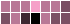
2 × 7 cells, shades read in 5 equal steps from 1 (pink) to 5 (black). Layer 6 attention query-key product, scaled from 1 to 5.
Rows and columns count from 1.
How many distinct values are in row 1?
3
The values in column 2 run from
2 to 2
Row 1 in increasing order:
1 2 2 2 2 2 3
